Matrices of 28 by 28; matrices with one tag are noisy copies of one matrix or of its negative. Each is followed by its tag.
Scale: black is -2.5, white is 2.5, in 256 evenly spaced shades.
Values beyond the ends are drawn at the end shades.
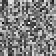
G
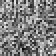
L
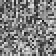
L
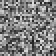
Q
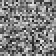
Q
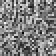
L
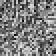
L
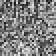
L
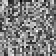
G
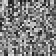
G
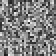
G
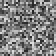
Q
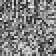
L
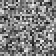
Q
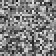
Q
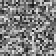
Q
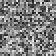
Q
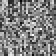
G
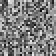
G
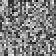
G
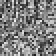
L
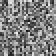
G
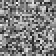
Q
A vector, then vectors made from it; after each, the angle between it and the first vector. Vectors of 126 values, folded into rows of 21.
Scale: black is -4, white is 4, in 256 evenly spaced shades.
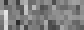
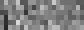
nearly opposite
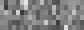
partly aligned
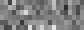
orthogonal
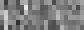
nearly parallel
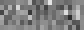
orthogonal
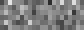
orthogonal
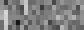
nearly parallel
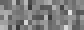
partly aligned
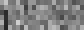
nearly opposite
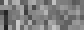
nearly opposite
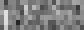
nearly parallel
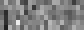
nearly opposite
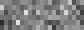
orthogonal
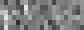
nearly parallel
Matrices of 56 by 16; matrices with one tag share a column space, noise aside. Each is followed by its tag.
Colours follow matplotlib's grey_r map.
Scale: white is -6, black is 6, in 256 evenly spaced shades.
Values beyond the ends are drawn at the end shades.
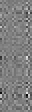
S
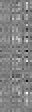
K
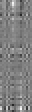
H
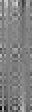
H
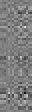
S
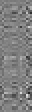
S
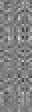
K
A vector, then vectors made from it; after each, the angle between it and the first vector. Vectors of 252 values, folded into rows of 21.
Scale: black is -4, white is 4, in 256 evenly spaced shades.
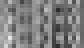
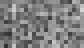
partly opposed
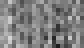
nearly parallel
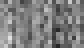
nearly parallel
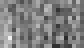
nearly parallel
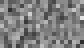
orthogonal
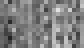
nearly opposite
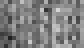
nearly opposite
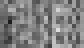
nearly opposite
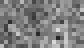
partly opposed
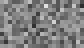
orthogonal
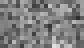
partly opposed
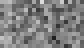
partly aligned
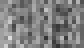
nearly parallel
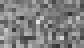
partly aligned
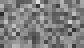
orthogonal
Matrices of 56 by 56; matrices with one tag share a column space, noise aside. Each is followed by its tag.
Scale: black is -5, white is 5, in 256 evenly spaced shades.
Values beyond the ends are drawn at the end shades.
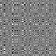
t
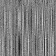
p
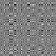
t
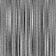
p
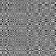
t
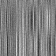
p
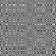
t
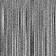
p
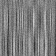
p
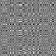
t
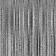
p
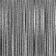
p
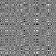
t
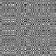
t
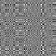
t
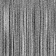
p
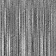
p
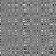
t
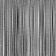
p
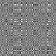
t
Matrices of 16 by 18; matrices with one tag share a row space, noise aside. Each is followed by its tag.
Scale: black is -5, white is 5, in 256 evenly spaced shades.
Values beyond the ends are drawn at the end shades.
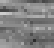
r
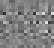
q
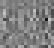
q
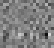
q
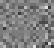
q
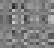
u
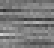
r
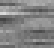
r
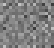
q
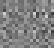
q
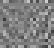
q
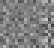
q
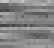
r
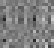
q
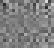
q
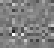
u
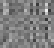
q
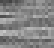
r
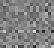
q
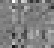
u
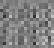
q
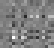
u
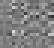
u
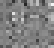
u
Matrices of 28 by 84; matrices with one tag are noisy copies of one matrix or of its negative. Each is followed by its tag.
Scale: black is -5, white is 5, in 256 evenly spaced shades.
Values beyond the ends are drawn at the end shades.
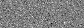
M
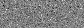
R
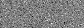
M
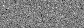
R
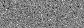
R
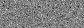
R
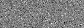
M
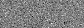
M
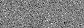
M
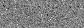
R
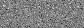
R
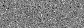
R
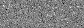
R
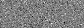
M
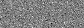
M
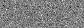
R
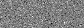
M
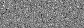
R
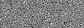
M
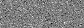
M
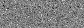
R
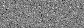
R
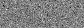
R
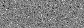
R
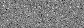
R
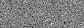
M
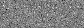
R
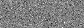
M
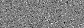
M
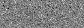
R
